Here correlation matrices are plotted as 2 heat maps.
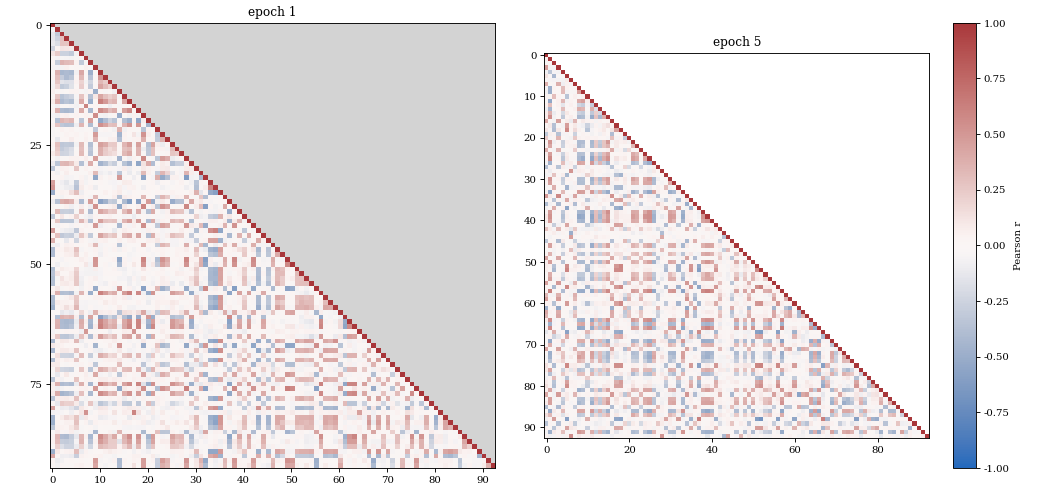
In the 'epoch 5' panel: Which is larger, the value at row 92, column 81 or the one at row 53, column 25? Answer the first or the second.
the second
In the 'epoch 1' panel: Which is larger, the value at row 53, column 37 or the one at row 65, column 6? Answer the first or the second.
the second
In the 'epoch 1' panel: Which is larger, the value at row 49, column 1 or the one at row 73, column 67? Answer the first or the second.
the first
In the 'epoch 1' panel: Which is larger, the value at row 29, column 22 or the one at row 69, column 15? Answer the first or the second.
the second
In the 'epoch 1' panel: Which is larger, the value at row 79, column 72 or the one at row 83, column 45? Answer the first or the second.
the first
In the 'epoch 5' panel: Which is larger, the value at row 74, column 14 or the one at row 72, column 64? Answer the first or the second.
the first
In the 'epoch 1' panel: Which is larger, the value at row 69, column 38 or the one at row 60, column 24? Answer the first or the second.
the second
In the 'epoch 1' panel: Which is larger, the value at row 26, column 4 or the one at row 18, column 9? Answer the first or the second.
the second
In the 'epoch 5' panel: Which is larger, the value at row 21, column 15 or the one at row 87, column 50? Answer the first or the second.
the first
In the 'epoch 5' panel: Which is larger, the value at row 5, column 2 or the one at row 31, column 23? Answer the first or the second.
the second
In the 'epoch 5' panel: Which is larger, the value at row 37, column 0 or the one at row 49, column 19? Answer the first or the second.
the first
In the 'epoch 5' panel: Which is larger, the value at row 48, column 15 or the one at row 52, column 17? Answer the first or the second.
the second
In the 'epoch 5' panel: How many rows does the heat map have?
93
